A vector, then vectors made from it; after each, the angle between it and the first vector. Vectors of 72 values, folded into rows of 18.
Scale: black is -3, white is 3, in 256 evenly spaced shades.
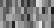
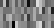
nearly parallel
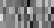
partly aligned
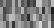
nearly parallel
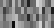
nearly parallel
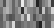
nearly opposite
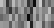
partly aligned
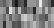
orthogonal
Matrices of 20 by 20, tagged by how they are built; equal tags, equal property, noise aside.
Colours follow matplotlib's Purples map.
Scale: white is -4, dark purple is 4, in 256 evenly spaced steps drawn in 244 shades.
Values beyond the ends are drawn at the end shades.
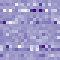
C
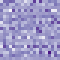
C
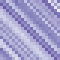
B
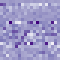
C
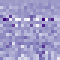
C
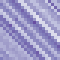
B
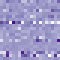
C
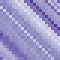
B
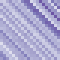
B
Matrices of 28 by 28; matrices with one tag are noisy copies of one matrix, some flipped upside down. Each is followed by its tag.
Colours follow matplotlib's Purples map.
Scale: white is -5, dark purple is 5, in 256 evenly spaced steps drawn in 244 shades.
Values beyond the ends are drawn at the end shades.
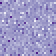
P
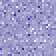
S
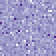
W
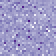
S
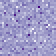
S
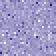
P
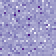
S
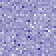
S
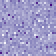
P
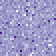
W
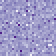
W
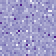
W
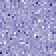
P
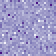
P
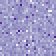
W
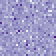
W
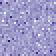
P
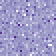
W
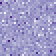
P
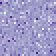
P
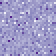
P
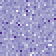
W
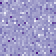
P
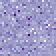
S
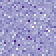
S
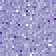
W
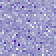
S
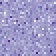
P
